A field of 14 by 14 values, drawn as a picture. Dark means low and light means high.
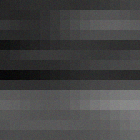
There is an overall slope up to the bottom right. The ninth with the highest average is the bottom right. The grain runs across in streaks. On average the colour sits 30% of the way up the scale. The histogram is bell-shaped.
